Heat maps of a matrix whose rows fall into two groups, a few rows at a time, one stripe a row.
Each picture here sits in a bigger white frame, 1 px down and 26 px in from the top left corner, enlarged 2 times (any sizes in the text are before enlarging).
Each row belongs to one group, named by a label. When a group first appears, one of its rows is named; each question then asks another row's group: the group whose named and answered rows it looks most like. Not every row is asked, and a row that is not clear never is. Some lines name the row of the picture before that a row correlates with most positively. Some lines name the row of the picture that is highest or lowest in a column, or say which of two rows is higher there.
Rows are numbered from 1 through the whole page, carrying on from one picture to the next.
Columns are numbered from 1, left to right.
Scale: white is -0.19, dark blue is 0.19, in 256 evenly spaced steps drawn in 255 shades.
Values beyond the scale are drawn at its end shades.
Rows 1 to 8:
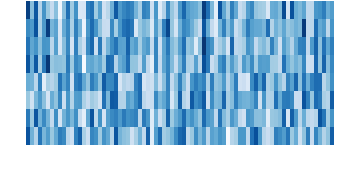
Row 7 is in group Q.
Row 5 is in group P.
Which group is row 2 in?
Q
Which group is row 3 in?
Q
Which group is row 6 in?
P
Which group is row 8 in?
P
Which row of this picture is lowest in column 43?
3
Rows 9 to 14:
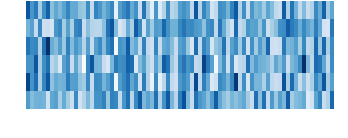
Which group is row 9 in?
Q
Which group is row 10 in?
P
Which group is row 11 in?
Q
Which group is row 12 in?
Q
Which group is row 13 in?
Q
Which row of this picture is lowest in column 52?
10
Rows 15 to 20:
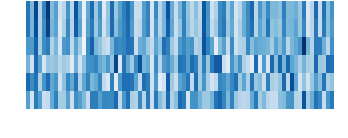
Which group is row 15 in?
Q
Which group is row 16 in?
Q
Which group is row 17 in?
Q
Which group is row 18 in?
P
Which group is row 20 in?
P
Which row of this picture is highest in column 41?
19
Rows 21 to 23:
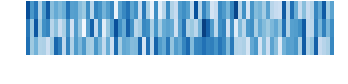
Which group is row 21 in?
Q
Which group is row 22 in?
Q
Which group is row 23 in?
P
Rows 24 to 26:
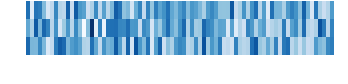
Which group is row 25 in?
Q
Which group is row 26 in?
P
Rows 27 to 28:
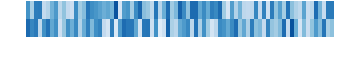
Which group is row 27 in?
P
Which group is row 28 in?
Q
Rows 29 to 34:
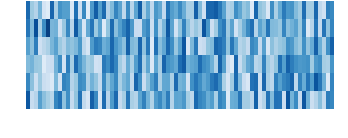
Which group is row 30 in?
Q
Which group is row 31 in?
P
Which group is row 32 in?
P
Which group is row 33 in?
P
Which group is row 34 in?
P
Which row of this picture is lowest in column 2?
34
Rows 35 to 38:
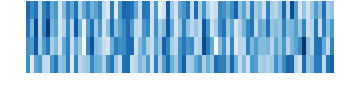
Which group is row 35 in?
Q
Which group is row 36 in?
Q
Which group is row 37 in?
Q
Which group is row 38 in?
P
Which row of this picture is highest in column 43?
35
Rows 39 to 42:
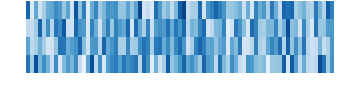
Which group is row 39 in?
P
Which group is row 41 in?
P
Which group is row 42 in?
Q
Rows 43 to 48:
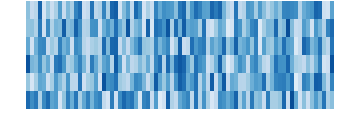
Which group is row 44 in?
P
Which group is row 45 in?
P
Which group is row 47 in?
P
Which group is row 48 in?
Q
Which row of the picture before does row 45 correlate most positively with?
41
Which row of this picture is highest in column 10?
44
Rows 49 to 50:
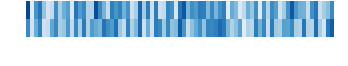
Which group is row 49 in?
P
